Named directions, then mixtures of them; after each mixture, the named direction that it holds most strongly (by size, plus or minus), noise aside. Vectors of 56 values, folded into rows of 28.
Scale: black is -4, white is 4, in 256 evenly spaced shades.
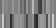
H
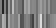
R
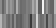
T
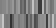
H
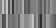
R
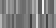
T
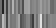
R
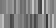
H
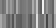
T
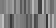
H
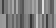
T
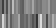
R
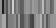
R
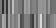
R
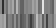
T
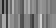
R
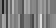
R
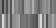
R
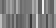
T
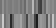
H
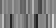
H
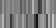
H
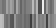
T
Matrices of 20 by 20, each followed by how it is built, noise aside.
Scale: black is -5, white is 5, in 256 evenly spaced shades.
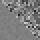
upper triangular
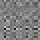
low rank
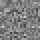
low rank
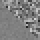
upper triangular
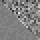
upper triangular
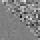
upper triangular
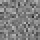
low rank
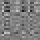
low rank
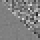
upper triangular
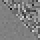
upper triangular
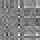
low rank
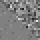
upper triangular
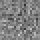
low rank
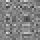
low rank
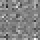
low rank
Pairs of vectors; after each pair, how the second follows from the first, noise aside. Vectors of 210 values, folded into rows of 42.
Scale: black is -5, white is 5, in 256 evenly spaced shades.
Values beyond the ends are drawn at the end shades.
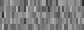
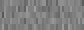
shrunk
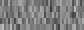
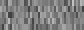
reversed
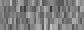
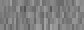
shrunk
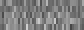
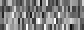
scaled up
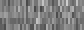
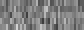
reversed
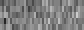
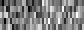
scaled up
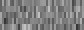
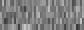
copied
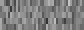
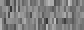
copied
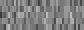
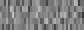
reversed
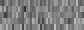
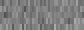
shrunk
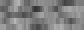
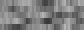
reversed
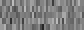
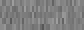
shrunk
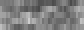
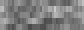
reversed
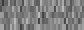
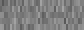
shrunk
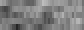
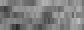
copied
